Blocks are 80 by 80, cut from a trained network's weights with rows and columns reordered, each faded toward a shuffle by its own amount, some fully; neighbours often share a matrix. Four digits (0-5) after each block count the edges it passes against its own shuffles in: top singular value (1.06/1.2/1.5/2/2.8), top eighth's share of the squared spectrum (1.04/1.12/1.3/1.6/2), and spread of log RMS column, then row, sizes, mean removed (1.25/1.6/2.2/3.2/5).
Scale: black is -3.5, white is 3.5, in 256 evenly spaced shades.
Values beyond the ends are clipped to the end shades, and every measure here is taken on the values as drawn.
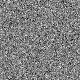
0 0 0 0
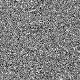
2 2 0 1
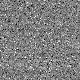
0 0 0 0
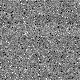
1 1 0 0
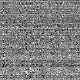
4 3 3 1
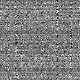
3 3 3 1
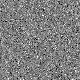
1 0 0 0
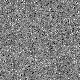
0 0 0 0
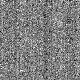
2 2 0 1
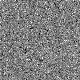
0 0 0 0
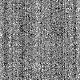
4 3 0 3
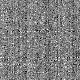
3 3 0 2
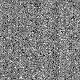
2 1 0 0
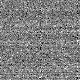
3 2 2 0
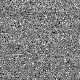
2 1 1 0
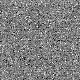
1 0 0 0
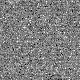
1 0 0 0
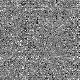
2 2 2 0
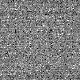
2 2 2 0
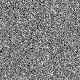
1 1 0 0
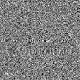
3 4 1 1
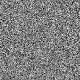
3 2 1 0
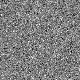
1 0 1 0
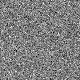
1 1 0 0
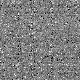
2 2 2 0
